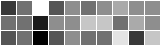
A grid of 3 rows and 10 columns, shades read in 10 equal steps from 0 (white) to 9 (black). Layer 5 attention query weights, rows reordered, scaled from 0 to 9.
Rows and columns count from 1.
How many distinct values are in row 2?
5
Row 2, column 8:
5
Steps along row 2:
same up down same down same up down up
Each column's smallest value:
5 5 0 4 4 2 2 1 3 2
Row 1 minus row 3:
1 0 -9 0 0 0 -1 2 -3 2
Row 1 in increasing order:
0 3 4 4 4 4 5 5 6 7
